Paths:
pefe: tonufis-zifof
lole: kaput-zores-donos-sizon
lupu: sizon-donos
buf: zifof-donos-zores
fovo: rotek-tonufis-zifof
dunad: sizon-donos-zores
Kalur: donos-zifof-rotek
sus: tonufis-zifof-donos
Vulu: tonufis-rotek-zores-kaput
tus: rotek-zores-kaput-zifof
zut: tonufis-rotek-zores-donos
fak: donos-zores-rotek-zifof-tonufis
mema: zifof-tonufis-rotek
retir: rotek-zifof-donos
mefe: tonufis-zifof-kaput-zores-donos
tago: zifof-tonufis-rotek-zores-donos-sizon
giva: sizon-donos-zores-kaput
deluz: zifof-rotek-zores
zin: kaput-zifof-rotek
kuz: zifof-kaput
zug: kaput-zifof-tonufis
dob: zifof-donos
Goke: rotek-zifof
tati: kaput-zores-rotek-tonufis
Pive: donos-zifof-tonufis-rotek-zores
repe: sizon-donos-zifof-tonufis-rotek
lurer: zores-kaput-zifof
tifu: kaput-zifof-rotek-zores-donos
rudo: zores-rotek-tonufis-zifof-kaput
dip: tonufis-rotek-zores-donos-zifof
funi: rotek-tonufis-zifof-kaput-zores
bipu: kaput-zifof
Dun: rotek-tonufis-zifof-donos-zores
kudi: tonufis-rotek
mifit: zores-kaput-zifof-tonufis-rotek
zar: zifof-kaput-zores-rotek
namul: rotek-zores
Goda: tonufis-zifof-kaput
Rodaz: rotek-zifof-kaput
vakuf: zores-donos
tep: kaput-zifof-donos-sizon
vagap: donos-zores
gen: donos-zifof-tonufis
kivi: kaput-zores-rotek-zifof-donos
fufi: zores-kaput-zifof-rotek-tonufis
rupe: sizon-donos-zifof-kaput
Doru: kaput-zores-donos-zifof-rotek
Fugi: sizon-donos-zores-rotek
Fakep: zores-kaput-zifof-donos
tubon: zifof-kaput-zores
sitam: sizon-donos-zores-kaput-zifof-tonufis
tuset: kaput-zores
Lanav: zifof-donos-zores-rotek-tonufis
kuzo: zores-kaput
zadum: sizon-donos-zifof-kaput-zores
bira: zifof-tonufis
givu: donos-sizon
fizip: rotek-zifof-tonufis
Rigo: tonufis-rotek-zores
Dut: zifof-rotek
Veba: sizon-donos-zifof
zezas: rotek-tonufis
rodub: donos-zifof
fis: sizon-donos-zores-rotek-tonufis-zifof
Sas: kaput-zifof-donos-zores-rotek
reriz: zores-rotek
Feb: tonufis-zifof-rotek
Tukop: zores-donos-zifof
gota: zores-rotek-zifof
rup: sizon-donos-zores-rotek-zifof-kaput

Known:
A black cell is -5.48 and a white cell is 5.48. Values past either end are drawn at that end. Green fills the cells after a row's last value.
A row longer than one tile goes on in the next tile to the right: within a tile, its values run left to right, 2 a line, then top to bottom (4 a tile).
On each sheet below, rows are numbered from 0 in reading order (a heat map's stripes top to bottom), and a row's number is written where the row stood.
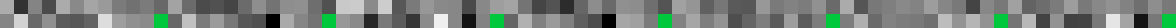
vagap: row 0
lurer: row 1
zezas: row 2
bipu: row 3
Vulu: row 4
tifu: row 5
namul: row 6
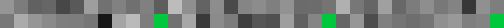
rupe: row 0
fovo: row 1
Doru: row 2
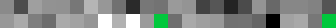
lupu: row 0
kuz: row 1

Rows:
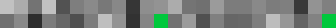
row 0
mema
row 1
Sas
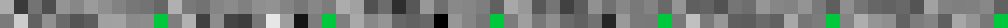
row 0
buf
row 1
Rigo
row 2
Goda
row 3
rudo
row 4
zadum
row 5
giva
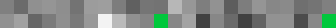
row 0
tago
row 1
fak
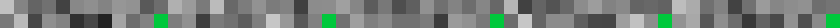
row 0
pefe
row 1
repe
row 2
rup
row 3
Tukop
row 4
zug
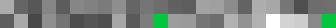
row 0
gota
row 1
givu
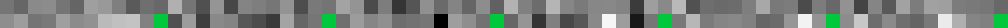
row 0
tep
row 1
Goke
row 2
Rodaz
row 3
reriz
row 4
Fakep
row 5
dunad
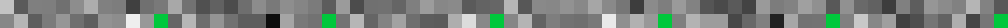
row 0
sus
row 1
tus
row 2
Veba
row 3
zut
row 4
kuzo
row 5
tuset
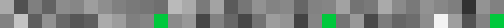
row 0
Dun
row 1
fufi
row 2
Fugi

